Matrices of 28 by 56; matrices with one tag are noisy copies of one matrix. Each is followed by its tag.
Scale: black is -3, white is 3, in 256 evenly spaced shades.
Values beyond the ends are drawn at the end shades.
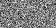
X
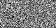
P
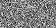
X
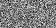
X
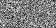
P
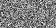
X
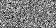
P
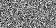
X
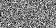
X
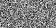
X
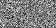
P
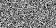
X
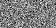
X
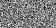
X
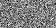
X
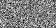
P
